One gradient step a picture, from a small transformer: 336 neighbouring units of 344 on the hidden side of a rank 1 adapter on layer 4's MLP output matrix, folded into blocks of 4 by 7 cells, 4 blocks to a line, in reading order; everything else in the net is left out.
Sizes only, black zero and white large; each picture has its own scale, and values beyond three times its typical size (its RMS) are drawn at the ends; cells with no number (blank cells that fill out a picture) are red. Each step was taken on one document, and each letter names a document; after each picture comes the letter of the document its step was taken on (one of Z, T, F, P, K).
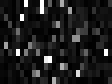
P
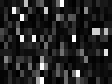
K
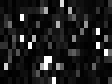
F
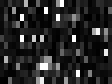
K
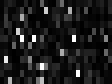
K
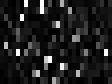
P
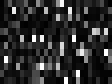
K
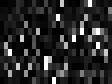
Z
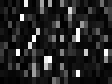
P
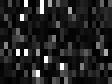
P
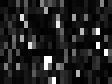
F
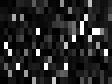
Z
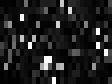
F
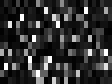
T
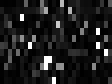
F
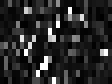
T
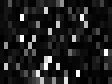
T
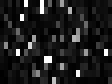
P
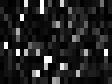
P
